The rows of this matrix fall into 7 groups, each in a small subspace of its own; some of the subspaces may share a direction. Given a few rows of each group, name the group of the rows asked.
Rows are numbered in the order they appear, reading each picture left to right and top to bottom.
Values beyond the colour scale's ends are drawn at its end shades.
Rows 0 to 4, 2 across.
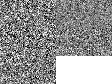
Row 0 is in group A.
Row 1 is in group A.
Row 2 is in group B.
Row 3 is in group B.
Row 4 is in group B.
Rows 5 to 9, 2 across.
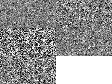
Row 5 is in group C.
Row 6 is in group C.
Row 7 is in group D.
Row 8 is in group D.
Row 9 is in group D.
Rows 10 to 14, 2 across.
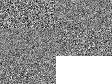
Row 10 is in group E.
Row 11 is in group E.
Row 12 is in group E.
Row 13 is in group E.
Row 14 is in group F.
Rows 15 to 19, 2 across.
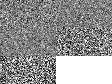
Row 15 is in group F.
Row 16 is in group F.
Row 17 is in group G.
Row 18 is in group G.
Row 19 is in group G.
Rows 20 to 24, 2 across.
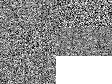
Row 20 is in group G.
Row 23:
G
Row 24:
E
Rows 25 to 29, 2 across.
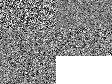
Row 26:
D
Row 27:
D
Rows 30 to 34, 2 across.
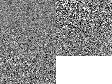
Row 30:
D
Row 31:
D
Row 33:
G
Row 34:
B
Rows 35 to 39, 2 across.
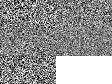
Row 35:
B
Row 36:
C
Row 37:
F
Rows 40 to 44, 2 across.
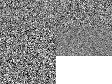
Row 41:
A
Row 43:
F
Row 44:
E
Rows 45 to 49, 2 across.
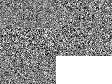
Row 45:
C
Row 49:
A
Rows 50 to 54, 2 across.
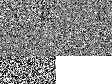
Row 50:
G
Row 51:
G
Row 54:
E
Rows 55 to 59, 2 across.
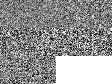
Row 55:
F
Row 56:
D
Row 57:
G
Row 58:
C
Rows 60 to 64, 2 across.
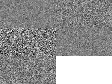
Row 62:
F
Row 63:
C
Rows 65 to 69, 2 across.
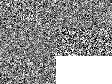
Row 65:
C
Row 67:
A
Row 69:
E
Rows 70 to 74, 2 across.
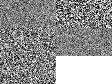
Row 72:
A
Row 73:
B
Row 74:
B
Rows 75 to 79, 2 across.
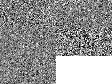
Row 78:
E
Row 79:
D
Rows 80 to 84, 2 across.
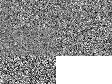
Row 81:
G
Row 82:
A
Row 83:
C
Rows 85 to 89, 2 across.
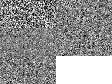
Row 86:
F
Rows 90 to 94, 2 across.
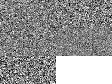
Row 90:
A
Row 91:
F
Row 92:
F
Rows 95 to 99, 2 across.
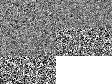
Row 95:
E
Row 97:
G
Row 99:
B
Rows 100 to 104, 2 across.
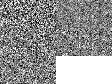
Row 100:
B
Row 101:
D
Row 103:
C
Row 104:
F
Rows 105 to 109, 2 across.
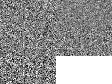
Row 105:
B
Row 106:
A
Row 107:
B
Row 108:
E
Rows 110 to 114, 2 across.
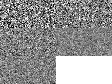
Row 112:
E
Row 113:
G
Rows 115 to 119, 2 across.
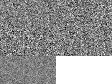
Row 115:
E
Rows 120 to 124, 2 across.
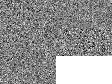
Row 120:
D
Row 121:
C
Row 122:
B
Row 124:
F
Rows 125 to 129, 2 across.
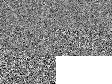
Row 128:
C
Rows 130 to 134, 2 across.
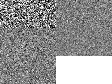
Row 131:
F
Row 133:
D
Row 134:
B
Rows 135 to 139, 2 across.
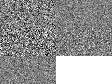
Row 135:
A
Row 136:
G
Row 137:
B
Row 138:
E
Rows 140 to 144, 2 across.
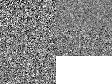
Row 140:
F
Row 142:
C
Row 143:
C
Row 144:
D
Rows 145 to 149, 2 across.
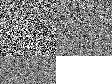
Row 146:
A
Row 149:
A
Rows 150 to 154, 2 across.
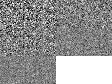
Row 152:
B
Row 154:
E
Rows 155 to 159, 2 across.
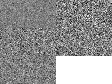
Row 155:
C
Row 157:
D
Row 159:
F
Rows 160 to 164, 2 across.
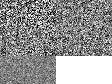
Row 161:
C
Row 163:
C
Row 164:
D
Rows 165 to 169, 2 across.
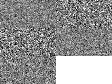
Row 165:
A
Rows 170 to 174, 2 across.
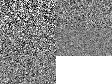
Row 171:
B
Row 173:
A
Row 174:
E
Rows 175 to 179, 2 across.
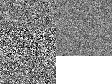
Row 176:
B
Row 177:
B
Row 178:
F
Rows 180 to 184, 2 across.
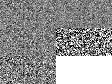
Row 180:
D
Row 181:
E
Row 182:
B
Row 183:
A
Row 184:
F
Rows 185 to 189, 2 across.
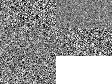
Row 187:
A
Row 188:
D
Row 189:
F
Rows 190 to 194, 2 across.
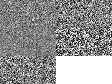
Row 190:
D
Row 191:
B
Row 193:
E
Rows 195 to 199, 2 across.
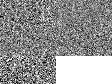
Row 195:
G
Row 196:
G
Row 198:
B
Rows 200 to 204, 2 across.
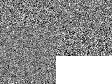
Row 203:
E
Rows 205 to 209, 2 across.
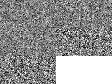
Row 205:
E
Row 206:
E
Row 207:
B
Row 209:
A
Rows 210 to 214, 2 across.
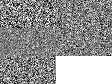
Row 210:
E
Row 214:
E
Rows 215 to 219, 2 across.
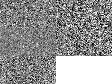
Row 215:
C
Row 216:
G
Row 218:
D
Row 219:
G
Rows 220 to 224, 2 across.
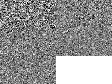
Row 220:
A
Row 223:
F
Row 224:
F
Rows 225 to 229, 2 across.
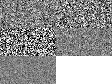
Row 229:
A
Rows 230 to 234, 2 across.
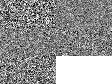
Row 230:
E
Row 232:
A
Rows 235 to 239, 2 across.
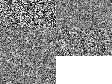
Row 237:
D
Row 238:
E
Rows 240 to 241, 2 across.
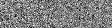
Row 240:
A
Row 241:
D
